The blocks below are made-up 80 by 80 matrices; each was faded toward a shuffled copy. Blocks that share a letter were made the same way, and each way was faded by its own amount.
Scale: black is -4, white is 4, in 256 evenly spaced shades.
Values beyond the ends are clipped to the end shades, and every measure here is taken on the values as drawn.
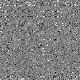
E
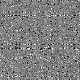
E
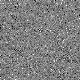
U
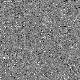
U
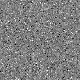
U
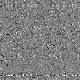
E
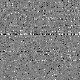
E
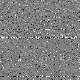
E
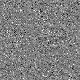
U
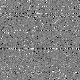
E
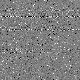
E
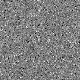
U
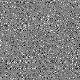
E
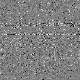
E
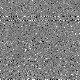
E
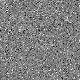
U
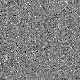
U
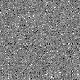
U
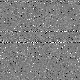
E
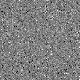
U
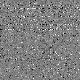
E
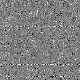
E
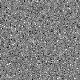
U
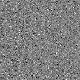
U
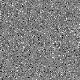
U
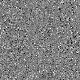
U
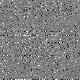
E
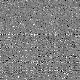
E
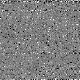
E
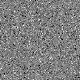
U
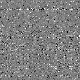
E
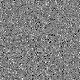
U
